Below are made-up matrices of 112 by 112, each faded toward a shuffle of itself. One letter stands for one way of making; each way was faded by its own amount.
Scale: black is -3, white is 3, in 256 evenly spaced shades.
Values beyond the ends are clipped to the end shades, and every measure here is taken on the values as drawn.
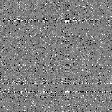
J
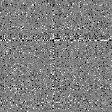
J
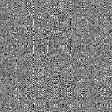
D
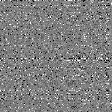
J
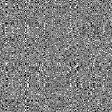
D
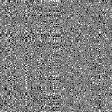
D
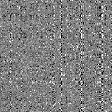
D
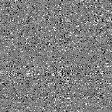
J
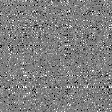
J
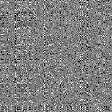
D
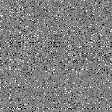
J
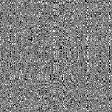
D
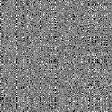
D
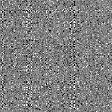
D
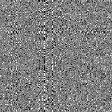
D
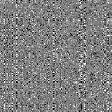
D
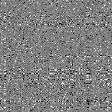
J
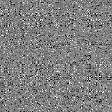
J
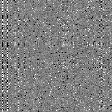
D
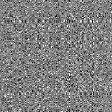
D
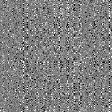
D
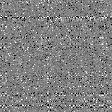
J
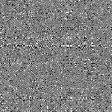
J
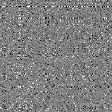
J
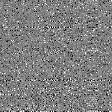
J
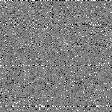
J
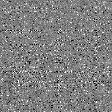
J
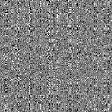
D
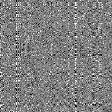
D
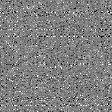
J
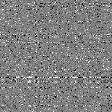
J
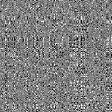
D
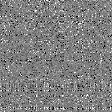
J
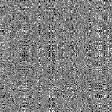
D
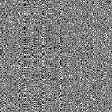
D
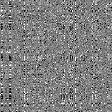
D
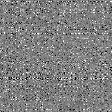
J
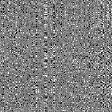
D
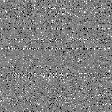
J
